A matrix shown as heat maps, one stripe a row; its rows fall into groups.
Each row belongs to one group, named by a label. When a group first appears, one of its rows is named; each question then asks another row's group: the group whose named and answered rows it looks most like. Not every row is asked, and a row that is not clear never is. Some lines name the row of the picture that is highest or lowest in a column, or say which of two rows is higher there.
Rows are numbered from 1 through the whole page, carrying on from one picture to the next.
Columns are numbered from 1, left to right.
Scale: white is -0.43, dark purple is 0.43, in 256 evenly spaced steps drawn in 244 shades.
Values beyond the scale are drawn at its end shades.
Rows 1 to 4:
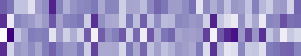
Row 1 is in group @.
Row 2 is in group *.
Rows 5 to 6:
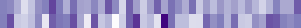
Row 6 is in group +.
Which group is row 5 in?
@
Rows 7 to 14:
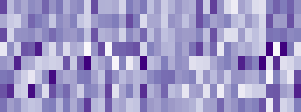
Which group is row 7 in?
*
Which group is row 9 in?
*
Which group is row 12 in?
@
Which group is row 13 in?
+
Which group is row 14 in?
@
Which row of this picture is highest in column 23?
12
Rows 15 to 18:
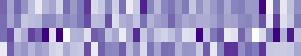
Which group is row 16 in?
@
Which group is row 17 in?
*
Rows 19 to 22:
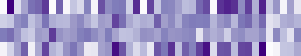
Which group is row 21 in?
@
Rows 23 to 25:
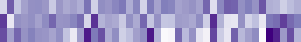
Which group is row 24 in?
*
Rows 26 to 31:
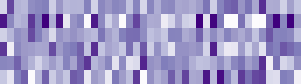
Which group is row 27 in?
*
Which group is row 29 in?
*
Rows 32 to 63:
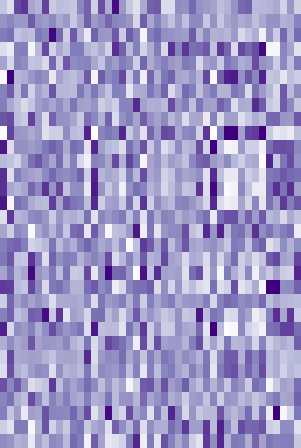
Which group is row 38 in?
@
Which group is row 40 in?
+
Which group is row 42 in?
*
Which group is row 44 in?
*
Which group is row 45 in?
*
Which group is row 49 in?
@
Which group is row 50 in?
+
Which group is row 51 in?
+
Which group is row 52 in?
+
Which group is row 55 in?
*
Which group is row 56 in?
+
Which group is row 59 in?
@
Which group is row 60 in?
+
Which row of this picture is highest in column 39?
52
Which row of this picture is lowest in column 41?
61
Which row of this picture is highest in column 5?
51
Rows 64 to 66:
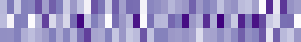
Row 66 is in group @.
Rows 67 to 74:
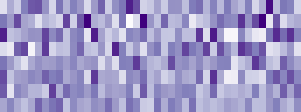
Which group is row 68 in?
@
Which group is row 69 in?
*
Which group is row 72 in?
*
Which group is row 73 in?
*
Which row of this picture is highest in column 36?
70
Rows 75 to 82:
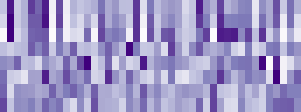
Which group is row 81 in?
*
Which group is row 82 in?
*
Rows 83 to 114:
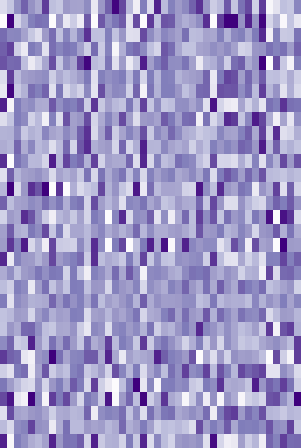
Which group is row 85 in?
@
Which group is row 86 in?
+
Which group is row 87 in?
@
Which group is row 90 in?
*
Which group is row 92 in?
@
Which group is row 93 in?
@
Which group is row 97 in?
*
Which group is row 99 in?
*
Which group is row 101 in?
*
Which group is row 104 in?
*
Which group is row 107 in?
+
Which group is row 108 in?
@
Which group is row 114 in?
*
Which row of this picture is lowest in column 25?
100
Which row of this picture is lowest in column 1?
84
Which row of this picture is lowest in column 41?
84
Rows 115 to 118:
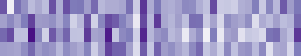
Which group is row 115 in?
*
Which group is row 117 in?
+
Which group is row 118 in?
+
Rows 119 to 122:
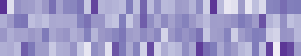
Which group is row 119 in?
*
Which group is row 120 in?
@
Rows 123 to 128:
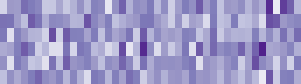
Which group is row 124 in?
+
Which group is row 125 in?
*
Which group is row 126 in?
@
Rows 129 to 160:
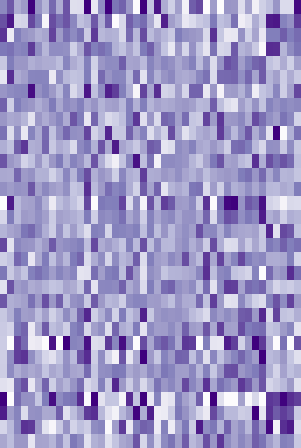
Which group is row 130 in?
+
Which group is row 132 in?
+
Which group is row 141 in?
@
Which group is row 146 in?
*
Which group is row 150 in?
*
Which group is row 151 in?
@
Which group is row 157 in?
*
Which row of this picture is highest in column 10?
153
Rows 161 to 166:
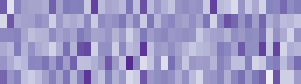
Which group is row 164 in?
@
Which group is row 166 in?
@
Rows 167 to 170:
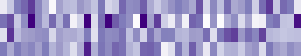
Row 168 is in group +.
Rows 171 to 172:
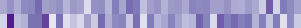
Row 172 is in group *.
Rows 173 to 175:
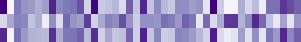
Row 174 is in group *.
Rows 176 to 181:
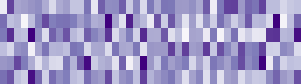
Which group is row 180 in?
@
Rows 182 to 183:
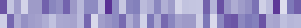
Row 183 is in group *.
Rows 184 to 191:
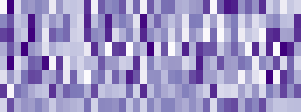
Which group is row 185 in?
+
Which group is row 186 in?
+
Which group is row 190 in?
*
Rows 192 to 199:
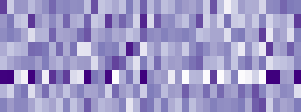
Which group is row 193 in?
+
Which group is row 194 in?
@
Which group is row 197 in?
+
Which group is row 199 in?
@
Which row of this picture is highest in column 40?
197
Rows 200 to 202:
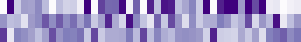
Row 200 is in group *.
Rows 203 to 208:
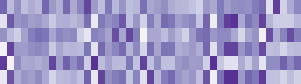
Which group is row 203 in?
@
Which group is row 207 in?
*
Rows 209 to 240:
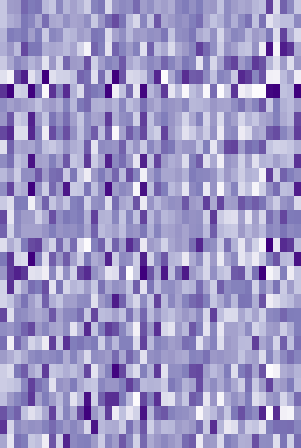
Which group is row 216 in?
@
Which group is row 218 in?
+
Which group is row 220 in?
+
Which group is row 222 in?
+
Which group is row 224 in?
*
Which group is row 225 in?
*
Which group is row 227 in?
+
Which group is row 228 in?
@
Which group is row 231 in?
*
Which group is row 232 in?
+
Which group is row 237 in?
+
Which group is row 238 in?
@
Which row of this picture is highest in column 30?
223
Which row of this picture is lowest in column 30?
215
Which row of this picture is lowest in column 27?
215
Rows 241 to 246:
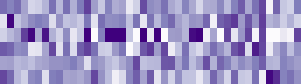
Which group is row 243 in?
+
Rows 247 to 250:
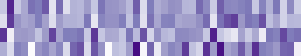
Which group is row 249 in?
*
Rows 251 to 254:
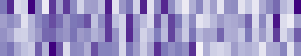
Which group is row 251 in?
+
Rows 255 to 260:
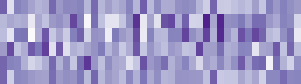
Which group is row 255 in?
*
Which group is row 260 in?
*
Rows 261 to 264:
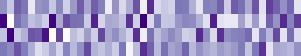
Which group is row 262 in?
*
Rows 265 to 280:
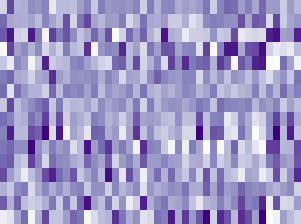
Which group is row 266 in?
@
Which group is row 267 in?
+
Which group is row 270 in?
@
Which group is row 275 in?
+
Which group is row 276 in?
+
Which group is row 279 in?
@
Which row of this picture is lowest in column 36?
267
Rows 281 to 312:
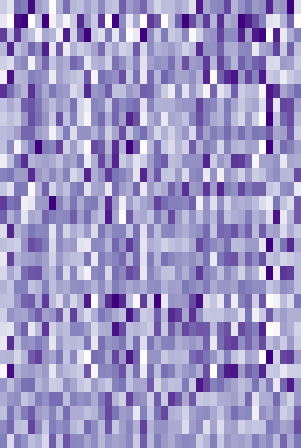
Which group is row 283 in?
@
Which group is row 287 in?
+
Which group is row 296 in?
@
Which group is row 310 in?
+
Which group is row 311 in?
+
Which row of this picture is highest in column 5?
281
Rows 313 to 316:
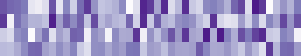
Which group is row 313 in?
@
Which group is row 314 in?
*
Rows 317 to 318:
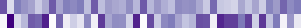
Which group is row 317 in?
*
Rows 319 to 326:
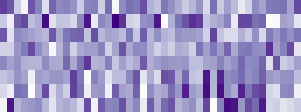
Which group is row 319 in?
+
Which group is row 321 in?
*
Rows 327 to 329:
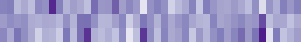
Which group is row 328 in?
@
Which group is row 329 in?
@
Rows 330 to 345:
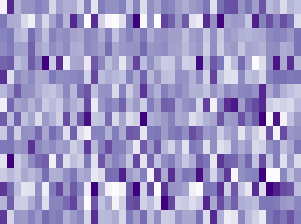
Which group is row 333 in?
+
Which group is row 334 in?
*
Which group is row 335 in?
*
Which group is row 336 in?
@
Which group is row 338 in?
@
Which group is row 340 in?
+
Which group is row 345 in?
*
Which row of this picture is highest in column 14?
343
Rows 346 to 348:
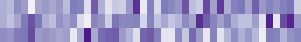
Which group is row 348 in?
+
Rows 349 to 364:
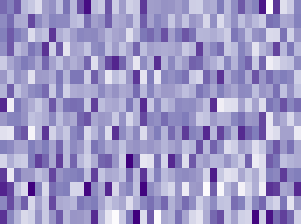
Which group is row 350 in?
+
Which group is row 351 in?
@
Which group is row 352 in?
*
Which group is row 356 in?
*
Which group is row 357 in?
@
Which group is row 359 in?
*
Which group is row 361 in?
*
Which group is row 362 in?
+
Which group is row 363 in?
@
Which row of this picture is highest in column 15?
360
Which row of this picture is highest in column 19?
360
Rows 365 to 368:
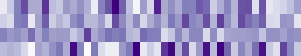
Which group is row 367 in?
+
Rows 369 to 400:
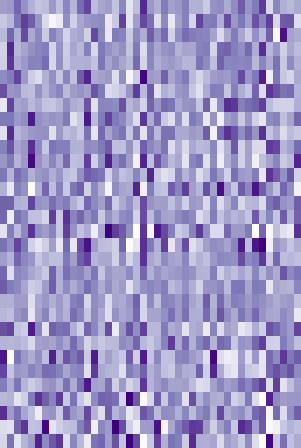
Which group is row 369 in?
@
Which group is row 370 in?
@
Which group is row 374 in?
@
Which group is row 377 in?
+
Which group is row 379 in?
+
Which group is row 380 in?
+
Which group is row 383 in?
+
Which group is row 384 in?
*
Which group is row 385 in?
+
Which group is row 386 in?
@
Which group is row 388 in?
*
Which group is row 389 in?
@
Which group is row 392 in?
+
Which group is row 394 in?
*
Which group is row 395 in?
*
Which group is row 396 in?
@
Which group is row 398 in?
@
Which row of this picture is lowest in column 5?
382
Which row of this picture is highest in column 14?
394
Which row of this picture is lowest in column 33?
394
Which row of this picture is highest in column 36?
399
